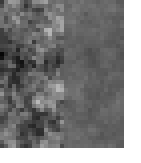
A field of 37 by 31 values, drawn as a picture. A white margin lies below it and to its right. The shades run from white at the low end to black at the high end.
Neither half mirrors the other. The ninth with the highest average is the middle left. No overall slope runs across the table. The right part is calmer, past a seam about 50% of the way across. On average the colour sits 60% of the way up the scale. The texture is blotchy.
